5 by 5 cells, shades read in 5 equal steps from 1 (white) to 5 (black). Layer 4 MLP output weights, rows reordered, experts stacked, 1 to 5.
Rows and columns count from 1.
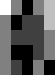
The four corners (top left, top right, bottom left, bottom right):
1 2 3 5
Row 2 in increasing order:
2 3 4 4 5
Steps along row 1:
up up down down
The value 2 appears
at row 1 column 5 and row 2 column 5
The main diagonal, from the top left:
1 5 4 4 5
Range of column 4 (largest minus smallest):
1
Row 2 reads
3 5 4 4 2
